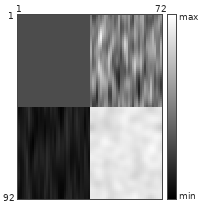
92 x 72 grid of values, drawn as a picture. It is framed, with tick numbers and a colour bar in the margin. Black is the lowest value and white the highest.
It is made of 2 by 2 panels. Panel 1,1: low, flat. Panel 1,2: middling, streaked downward, strong in contrast. Panel 2,1: very low, streaked downward, faint in contrast. Panel 2,2: very high, blotchy, faint in contrast.
